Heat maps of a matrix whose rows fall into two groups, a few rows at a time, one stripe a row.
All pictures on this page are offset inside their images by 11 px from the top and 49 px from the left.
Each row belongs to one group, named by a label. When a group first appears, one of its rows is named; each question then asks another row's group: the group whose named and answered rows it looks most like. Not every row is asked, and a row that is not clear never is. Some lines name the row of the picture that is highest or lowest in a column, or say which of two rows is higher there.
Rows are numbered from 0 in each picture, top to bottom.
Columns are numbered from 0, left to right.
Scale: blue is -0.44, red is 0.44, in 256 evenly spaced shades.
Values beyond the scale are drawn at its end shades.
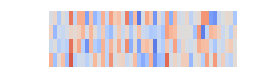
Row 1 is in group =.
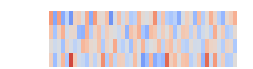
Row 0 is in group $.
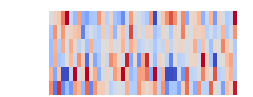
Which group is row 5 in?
$
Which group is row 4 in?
$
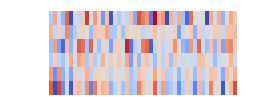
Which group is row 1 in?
$
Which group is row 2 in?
=
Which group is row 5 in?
$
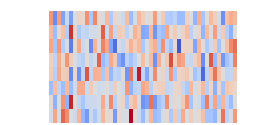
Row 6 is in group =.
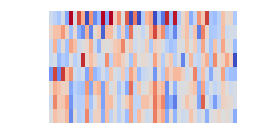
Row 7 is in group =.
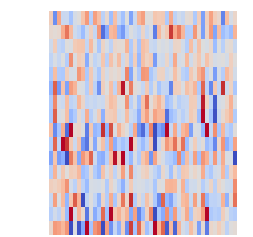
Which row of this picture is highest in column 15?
14
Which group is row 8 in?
=
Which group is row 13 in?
$
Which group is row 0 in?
$
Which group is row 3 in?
=
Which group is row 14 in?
=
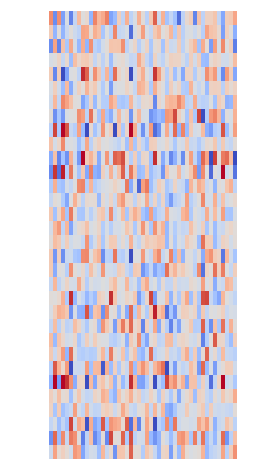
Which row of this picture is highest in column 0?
0
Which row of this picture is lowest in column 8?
30
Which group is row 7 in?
=
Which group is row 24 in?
=
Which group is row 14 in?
=
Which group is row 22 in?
$
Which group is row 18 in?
=
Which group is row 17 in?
$
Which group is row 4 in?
$
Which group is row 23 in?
=
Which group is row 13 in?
$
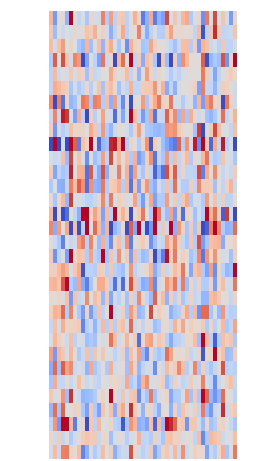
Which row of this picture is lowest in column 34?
29
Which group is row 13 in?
=
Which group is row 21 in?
=
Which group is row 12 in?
=
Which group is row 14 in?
$
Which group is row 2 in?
=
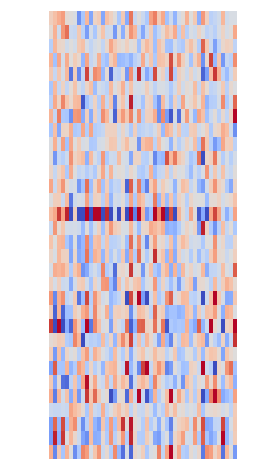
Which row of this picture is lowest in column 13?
14
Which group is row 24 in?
$
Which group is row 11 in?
=
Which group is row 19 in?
$
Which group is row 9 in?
=
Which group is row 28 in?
=
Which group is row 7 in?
$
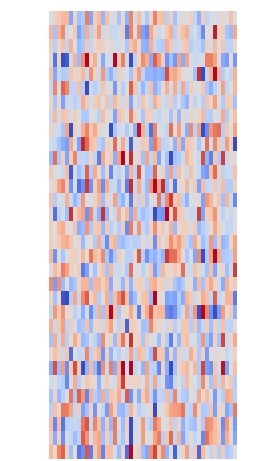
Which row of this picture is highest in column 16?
3
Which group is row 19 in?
$
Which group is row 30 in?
$
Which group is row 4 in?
=
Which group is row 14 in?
=
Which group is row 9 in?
$
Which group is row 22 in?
=
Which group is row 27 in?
=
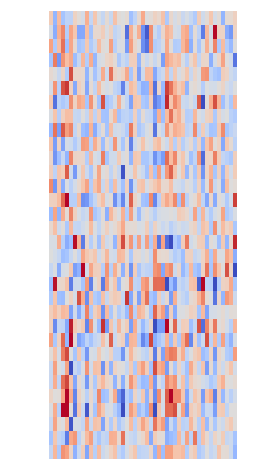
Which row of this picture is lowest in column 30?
16
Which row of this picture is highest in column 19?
20
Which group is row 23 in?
=
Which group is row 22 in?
=
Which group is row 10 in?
=
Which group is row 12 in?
$
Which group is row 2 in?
=
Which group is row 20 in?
=
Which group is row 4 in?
=
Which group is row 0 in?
$
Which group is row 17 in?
$
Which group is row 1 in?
=
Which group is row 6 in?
=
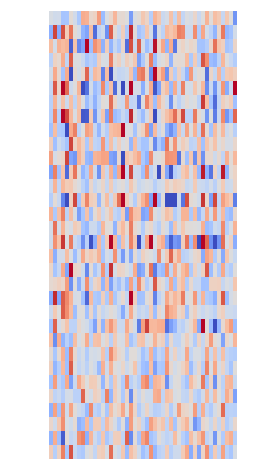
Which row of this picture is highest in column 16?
17
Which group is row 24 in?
=
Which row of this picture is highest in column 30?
17
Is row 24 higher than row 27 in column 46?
Yes
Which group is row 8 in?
$
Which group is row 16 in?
=
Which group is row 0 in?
$
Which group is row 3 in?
=
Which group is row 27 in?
$
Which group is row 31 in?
=
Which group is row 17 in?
$
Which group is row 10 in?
$
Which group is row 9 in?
=
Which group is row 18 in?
=
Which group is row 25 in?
=
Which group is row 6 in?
=
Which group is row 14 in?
=
